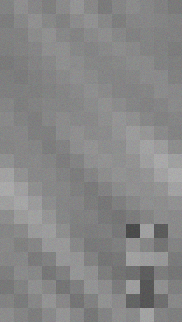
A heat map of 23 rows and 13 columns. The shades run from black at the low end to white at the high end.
Average level on the scale: 50%. Mirror symmetry: none. Slope: none. Roughest part: bottom right. Odd patch: rougher, in the bottom right. Grain: diagonal, down to the right.
